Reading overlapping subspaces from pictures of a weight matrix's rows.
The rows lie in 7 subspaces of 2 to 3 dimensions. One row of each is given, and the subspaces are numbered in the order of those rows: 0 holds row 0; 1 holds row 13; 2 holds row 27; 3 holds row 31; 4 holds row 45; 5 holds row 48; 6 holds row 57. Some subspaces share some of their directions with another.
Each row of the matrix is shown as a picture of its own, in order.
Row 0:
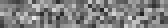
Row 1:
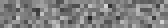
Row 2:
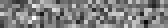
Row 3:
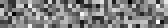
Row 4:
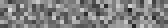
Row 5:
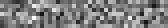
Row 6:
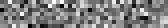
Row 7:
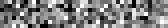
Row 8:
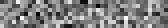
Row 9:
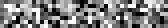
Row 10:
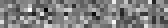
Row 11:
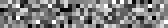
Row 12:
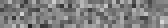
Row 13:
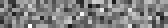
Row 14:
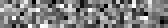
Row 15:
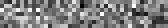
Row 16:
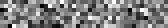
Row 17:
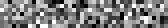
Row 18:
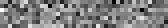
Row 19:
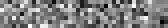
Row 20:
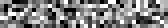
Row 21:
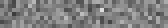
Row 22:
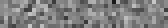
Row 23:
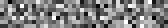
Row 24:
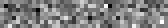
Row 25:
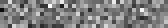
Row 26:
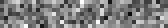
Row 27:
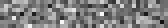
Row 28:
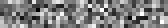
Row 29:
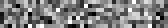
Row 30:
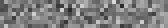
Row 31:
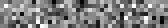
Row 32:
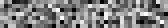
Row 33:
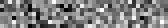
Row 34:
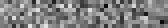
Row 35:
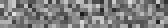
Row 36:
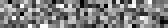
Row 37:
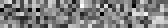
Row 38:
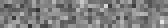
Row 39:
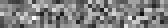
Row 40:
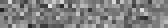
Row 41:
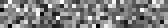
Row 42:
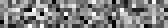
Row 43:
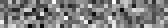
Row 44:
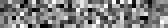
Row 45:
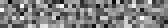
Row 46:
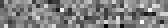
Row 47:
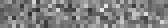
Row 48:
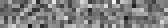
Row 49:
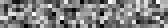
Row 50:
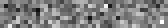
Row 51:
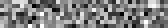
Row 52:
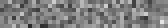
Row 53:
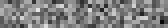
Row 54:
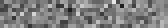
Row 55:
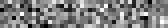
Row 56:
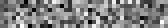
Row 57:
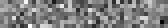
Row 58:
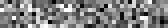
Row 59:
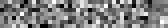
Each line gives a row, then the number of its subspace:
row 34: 1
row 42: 5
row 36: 4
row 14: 1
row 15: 6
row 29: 1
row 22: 5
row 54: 2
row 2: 0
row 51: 0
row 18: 3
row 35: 1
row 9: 4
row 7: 1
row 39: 0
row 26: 2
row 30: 2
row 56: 6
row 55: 5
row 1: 3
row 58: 5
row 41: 4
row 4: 4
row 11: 3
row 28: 0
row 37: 6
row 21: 1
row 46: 2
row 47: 1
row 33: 5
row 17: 3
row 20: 2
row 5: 0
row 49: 2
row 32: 2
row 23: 4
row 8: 5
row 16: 4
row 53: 0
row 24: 4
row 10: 5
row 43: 5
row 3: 1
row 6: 3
